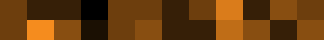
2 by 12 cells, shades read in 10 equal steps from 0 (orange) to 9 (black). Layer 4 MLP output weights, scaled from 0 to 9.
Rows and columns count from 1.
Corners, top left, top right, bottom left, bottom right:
5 5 5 4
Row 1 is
5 7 7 9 5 5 7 5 1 7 4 5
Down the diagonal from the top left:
5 0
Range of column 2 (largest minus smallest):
7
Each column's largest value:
5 7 7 9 5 5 7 7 2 7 7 5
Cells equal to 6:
0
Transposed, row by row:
5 5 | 7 0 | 7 4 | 9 8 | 5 5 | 5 4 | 7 7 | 5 7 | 1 2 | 7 4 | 4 7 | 5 4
